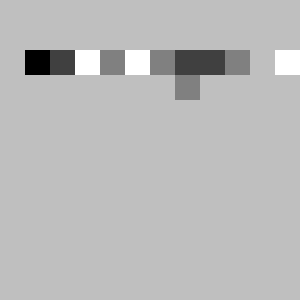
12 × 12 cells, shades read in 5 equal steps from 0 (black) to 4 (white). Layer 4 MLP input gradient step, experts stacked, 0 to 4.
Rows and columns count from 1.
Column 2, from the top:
3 3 0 3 3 3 3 3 3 3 3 3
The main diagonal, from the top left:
3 3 1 3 3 3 3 3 3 3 3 3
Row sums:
36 36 27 35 36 36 36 36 36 36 36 36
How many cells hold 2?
4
